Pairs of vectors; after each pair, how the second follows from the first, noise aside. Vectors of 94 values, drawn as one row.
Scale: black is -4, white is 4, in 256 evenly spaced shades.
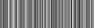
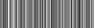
copied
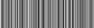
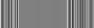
partly zeroed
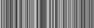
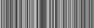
copied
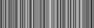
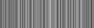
shrunk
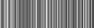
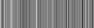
partly zeroed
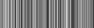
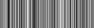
wrapped around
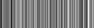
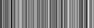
copied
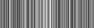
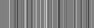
partly zeroed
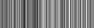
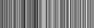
copied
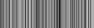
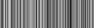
wrapped around
